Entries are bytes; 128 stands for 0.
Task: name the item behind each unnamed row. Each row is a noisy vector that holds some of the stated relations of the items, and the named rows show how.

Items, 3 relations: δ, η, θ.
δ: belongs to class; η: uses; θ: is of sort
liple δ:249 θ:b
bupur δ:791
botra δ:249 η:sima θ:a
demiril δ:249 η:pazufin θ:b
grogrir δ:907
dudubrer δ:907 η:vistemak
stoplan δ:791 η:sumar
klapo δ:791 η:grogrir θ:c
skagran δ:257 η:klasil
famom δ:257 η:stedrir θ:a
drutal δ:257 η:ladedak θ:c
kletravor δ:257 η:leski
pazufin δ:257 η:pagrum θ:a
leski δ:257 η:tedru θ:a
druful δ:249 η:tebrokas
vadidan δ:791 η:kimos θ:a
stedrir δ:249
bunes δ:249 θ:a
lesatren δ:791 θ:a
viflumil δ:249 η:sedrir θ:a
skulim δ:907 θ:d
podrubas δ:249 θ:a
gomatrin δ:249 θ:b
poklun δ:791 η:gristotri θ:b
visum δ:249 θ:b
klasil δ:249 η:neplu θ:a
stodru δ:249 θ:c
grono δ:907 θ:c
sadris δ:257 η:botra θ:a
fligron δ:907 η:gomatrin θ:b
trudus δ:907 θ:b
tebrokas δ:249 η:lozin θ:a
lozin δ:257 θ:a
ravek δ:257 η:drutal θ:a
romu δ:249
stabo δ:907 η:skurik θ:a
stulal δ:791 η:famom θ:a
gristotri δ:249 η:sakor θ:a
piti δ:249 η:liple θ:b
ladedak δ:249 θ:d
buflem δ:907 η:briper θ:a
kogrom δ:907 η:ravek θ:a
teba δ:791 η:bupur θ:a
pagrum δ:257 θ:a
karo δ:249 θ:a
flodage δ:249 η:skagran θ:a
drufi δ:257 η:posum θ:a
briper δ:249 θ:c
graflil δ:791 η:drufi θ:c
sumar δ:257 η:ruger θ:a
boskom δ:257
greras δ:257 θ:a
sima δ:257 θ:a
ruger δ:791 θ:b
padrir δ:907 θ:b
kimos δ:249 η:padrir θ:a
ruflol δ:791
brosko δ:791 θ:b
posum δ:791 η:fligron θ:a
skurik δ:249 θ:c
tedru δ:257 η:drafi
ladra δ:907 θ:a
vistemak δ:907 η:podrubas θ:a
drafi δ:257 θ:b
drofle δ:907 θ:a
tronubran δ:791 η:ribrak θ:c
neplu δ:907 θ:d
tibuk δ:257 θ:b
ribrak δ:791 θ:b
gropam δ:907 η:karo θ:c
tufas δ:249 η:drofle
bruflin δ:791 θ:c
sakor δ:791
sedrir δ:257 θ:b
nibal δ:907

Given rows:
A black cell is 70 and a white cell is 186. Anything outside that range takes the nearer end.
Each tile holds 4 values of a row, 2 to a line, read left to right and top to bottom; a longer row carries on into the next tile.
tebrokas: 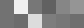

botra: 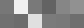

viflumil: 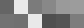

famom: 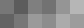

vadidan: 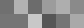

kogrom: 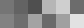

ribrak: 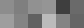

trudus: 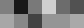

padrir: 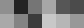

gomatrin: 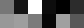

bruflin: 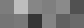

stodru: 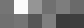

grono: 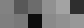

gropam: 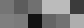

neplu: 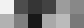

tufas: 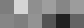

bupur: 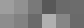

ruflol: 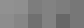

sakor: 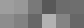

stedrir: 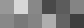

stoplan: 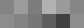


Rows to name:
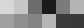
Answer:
ladedak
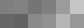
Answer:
leski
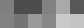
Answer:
vistemak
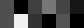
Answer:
graflil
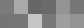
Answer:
lesatren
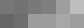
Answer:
ravek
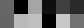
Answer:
posum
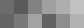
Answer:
sadris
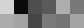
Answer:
skulim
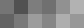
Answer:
greras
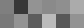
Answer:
tedru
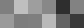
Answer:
liple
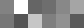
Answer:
klasil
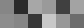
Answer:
sedrir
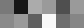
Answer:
drafi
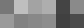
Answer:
visum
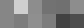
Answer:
romu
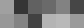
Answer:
grogrir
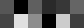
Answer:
drufi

